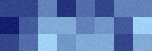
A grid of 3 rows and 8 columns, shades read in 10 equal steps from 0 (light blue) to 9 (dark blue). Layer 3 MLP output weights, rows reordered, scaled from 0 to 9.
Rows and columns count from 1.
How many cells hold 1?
0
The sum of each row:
46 32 28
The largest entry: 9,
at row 2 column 1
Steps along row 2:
down down same up down up down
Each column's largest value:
9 7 4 8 5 7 7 4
